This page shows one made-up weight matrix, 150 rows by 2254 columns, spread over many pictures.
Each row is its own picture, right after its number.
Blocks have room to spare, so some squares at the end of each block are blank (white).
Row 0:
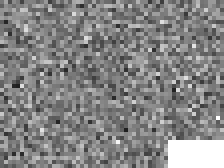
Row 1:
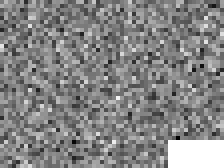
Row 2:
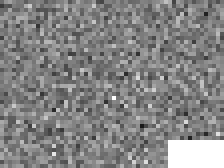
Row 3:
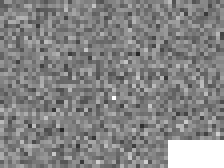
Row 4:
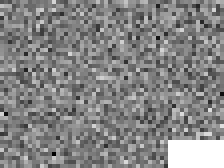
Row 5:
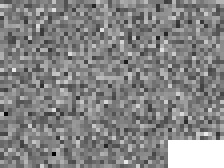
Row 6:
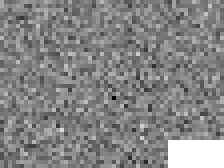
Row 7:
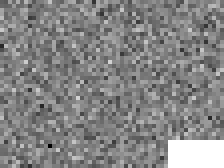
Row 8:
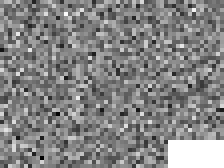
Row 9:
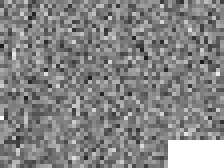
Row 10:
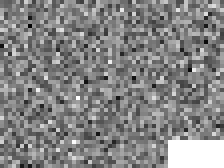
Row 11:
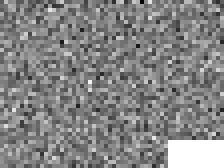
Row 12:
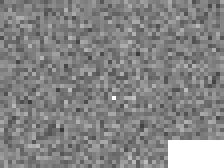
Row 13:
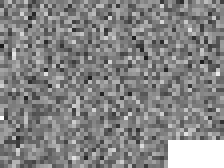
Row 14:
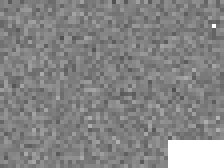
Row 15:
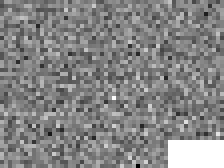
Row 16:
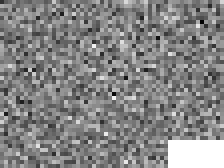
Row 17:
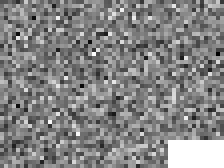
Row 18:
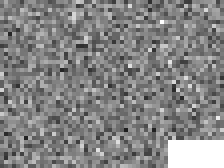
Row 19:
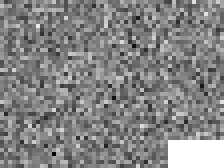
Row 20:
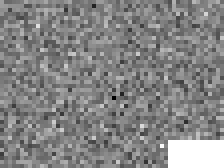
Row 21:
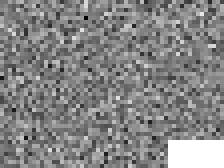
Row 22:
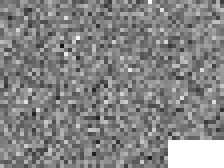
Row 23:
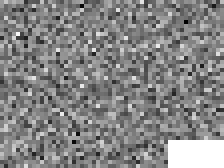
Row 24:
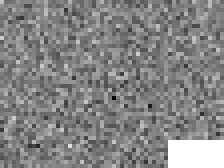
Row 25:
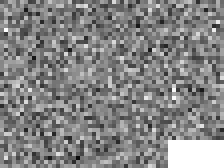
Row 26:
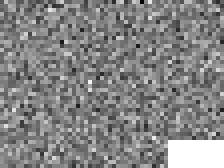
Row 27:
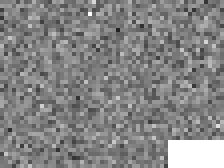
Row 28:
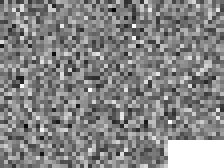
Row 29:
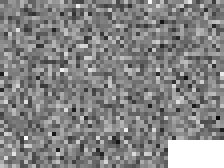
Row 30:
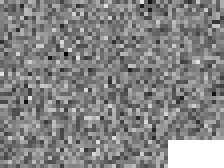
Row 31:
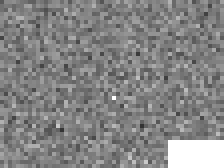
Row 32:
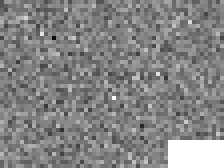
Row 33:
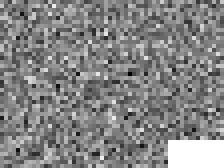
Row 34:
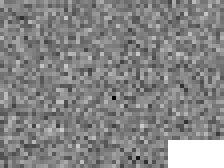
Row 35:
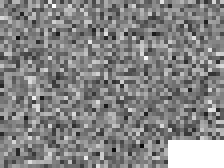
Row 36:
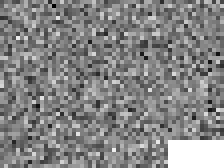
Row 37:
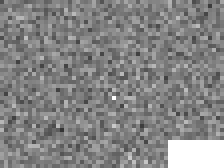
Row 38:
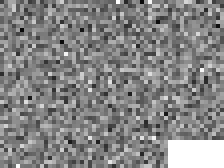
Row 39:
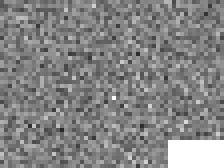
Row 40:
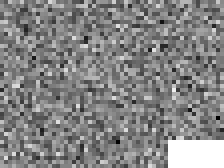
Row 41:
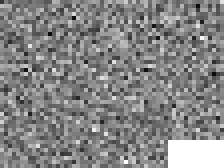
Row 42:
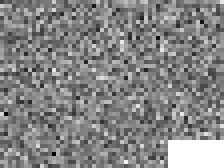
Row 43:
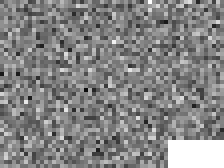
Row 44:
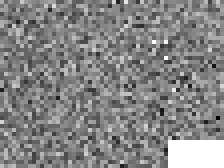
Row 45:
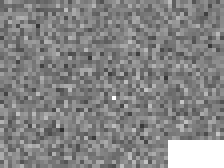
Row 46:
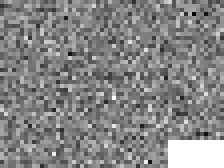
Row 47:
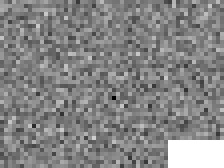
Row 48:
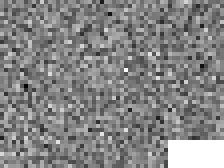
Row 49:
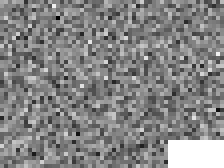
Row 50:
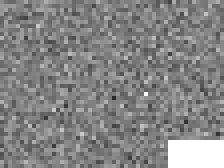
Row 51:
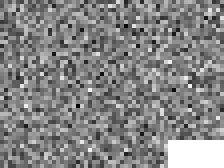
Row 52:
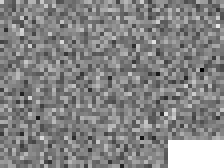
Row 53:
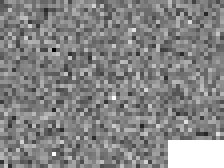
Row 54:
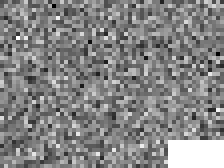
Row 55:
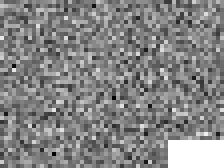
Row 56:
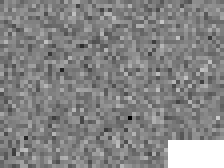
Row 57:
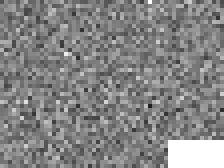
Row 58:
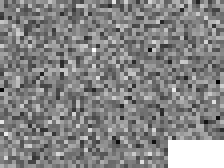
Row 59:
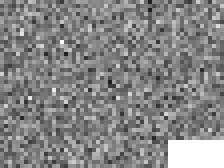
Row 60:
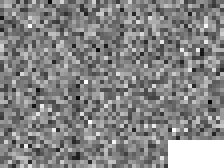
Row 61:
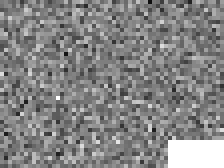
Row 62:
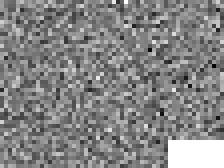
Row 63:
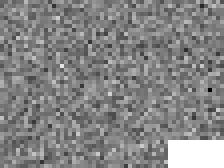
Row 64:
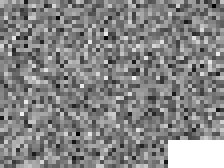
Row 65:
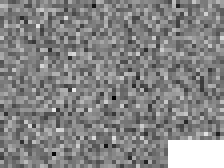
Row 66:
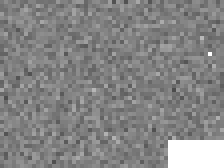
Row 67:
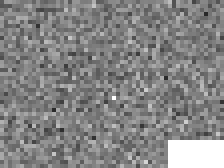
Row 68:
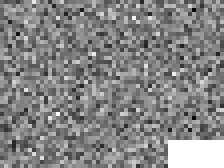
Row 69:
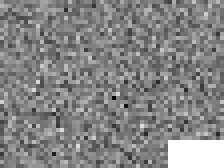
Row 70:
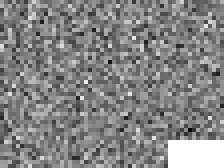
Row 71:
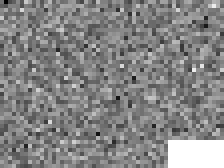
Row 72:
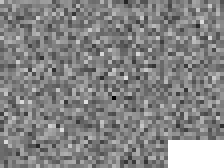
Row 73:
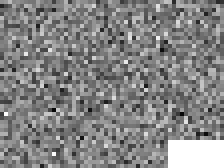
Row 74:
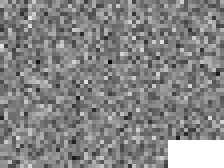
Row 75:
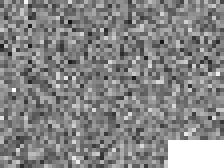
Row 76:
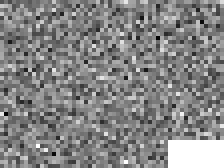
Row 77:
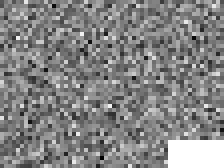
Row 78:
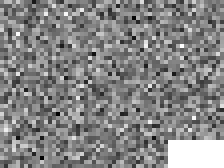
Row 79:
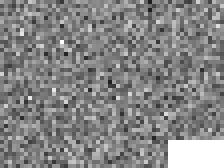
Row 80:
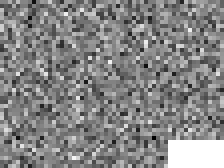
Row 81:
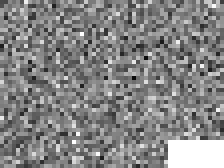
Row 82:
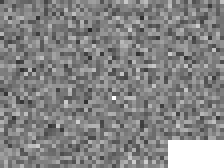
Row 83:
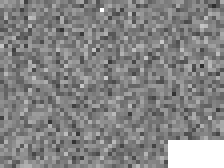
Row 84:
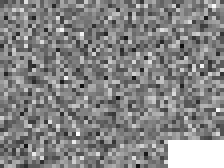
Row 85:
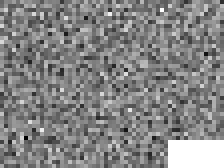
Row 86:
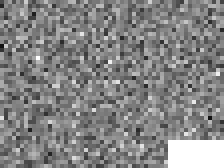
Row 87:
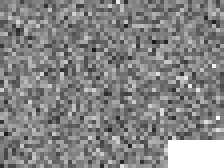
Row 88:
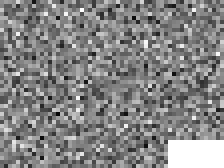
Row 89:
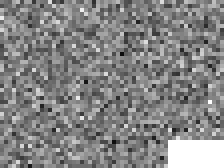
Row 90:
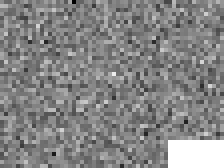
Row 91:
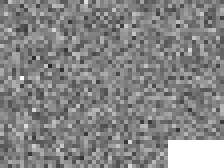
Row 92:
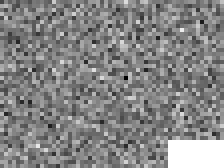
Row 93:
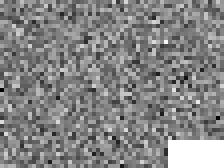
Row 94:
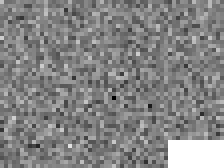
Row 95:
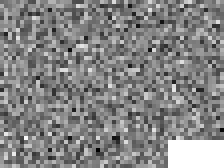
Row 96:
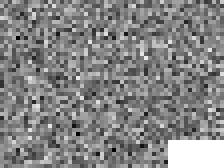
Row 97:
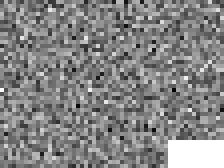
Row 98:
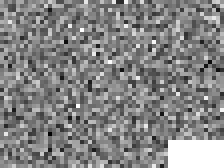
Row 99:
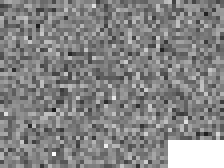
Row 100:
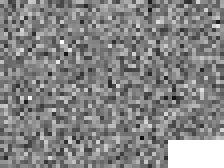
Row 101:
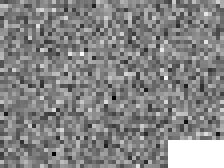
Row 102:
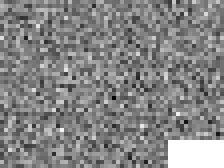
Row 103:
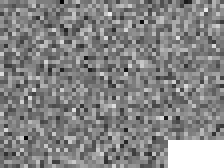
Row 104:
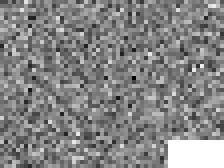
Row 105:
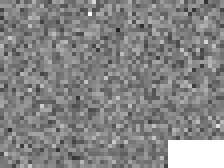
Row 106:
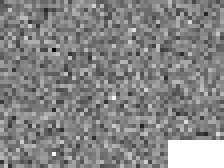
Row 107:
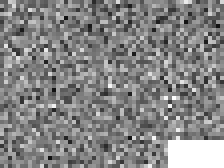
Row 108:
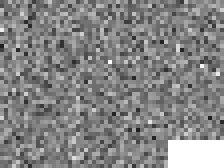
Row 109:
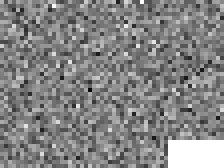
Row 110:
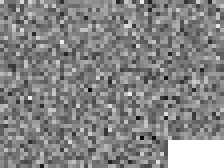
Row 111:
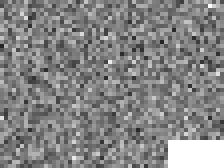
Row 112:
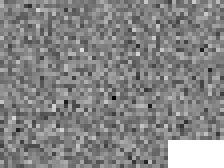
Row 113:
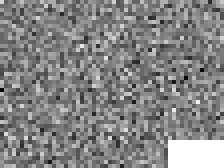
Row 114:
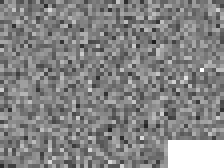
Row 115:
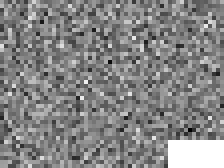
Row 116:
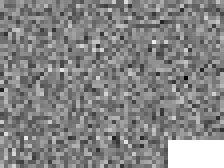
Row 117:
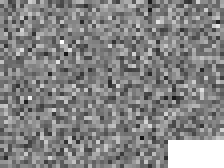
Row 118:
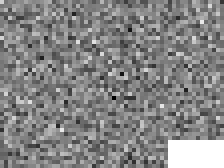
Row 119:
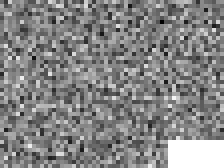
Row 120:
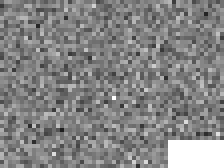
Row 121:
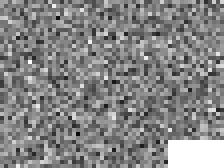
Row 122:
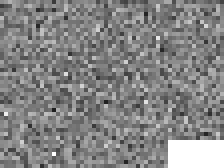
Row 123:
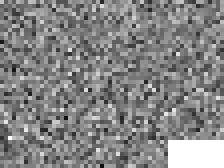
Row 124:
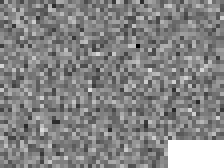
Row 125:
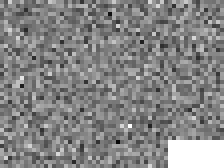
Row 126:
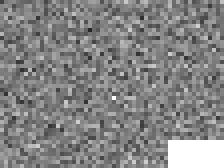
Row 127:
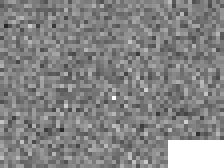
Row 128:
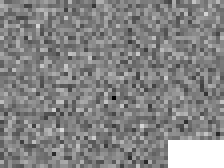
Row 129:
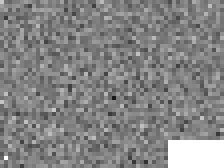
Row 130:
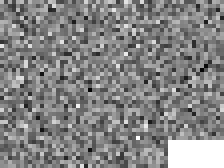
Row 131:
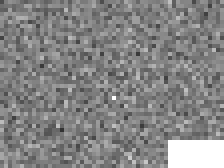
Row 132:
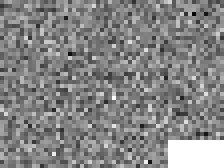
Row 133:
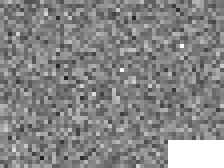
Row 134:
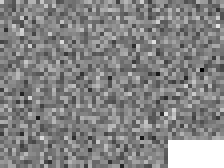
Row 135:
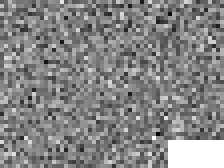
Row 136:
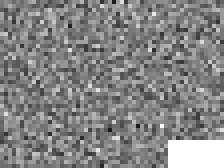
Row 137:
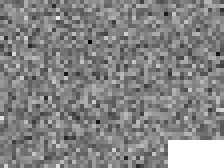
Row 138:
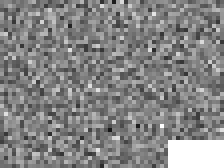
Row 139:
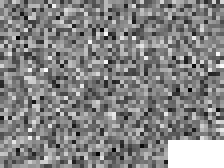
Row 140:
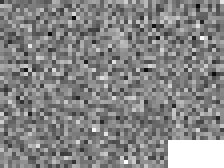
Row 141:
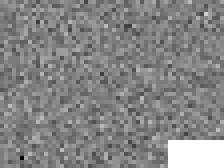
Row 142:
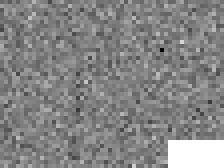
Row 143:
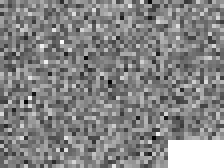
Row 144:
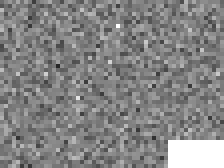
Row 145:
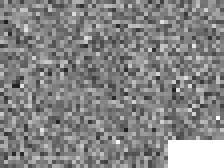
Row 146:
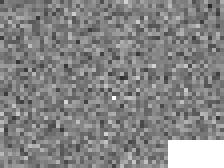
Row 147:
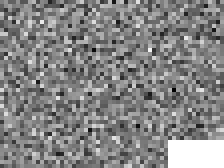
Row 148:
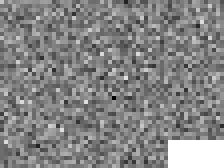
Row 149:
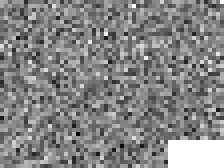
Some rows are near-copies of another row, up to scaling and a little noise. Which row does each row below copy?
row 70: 115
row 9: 13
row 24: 94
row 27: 105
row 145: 0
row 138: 136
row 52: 134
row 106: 53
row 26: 11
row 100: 117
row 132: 46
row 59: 79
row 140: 41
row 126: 82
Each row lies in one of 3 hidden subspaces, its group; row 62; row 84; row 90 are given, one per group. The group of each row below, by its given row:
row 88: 84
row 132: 90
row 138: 62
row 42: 90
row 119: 62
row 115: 84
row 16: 90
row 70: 84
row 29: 62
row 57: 62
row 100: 62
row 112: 90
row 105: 84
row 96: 84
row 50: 90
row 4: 90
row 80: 84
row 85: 62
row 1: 84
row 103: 62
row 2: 90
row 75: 84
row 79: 62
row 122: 90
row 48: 62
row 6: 90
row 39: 90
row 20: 90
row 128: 90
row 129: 90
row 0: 62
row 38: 62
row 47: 90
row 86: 84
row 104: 84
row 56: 62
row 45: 90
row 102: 90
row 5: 90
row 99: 90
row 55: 90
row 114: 62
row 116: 62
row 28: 62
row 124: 62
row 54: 84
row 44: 62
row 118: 90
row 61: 62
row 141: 62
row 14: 62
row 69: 90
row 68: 84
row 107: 62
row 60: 84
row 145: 62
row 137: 84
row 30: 62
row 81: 84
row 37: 90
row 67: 90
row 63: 84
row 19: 90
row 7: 84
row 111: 84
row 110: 62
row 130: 62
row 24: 90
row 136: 62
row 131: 90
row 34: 90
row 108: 84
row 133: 84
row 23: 84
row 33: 84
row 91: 62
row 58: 62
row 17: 84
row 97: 62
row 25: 62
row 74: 84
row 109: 62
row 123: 62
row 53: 90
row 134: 62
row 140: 90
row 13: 84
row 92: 90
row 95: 62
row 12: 90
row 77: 84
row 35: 84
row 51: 62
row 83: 84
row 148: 90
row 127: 90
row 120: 90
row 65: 90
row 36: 84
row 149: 84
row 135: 62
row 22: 62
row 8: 84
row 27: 84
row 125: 62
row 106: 90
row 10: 84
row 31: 90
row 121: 84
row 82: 90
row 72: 90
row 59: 62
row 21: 62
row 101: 90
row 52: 62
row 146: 90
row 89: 84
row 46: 90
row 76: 90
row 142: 84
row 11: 62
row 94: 90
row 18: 62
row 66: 62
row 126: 90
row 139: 84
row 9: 84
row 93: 62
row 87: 62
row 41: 90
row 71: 84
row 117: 62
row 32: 90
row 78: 84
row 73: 90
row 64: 84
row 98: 62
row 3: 90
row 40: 62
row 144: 84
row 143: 62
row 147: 62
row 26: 62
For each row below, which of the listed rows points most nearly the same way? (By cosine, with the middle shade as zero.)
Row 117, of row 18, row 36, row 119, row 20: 18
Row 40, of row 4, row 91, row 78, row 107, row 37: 91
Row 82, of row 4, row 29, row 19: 4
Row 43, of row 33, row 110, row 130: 33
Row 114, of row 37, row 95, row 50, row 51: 51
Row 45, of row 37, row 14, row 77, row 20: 37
